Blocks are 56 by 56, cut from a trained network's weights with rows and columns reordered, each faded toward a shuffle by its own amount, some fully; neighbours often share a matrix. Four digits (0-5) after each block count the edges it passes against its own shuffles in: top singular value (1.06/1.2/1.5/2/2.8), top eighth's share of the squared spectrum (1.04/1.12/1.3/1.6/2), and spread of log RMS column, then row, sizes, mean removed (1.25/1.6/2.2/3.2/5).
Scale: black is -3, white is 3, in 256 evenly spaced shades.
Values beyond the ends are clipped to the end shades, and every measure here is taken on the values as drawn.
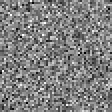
0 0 0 0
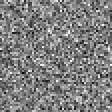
2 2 0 0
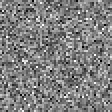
0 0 0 0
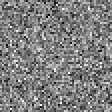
1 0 0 0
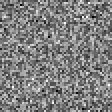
0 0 0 0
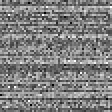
4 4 0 2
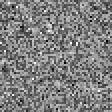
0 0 0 0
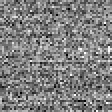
2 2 0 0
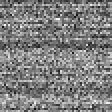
3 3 0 1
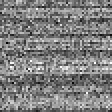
4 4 0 2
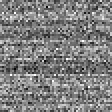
3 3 0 1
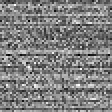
4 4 0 2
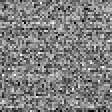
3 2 0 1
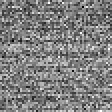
3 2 0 0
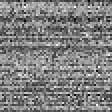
4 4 0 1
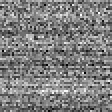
3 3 0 2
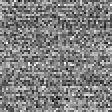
3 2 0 0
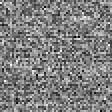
2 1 0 0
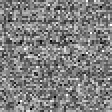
2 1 0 0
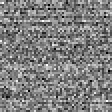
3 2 0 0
